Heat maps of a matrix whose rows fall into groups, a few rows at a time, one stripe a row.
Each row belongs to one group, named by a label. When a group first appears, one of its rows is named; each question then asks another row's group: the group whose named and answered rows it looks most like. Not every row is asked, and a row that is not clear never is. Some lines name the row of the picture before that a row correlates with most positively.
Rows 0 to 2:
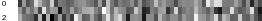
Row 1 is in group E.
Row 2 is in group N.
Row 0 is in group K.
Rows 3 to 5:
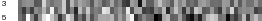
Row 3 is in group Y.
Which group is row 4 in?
E
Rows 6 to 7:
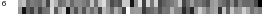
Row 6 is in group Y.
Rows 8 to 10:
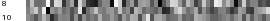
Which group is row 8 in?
K
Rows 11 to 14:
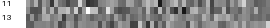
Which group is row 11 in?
K
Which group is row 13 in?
K
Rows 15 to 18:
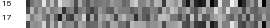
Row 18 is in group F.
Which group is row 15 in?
F
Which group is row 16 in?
K
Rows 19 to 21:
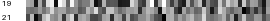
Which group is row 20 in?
E
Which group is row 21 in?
K
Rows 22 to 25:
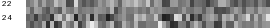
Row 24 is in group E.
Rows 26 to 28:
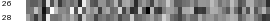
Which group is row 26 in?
N
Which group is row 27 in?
Y
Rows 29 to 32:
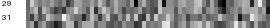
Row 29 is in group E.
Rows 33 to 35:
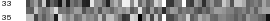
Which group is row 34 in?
Y
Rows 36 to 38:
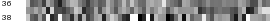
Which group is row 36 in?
N
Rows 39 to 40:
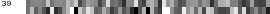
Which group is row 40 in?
Y
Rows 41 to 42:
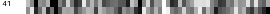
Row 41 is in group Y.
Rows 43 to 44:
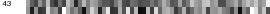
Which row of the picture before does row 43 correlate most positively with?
41
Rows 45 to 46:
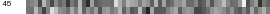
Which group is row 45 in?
K
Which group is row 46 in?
Y
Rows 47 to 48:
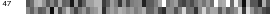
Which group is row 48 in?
N
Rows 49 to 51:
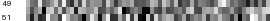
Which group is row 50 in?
Y
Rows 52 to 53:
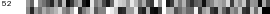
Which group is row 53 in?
E
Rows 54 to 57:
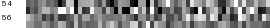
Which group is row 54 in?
Y
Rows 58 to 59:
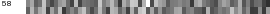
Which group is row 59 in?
F
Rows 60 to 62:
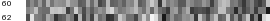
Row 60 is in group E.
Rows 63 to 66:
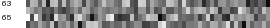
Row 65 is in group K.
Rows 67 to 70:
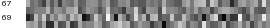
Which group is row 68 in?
E
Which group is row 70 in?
N
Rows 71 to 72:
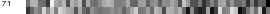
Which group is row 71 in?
Y
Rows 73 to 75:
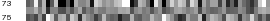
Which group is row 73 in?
N
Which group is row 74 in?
N
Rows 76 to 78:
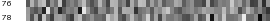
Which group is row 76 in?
F
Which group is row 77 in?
N
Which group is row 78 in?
K
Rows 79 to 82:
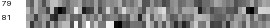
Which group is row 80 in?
N
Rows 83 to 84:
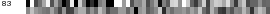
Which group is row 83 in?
K
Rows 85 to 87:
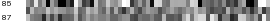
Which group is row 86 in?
E
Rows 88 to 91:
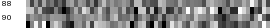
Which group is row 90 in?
E
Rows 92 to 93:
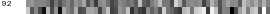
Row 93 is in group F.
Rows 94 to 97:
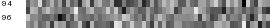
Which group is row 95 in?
E
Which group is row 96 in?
N
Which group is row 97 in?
K
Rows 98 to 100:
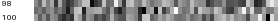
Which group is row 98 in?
N
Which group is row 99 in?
Y
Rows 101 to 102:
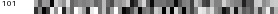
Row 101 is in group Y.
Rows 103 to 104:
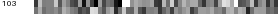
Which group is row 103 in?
K
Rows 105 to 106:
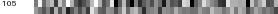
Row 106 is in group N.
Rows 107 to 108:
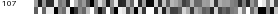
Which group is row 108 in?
F
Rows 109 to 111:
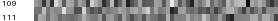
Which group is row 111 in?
E
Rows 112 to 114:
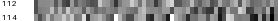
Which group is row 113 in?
F
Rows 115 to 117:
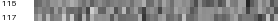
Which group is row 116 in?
N
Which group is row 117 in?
E
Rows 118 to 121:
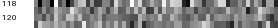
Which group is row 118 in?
N
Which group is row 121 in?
E
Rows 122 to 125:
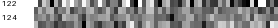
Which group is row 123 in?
F
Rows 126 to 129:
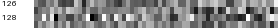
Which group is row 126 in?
Y
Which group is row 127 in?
F
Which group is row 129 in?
F
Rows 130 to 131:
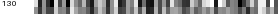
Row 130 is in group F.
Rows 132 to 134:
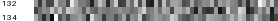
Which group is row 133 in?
F
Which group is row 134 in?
N
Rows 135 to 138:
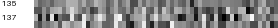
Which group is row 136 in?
F
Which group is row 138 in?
E
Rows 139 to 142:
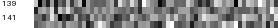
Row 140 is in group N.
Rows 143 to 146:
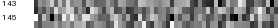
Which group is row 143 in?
F
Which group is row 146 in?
E
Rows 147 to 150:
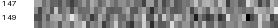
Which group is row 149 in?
F
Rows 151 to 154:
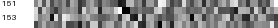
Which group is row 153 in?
K
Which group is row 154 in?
N
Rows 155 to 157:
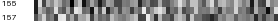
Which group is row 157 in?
Y
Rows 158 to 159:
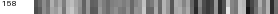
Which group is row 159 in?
F
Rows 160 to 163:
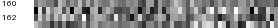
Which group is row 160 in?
Y
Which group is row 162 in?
E
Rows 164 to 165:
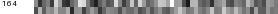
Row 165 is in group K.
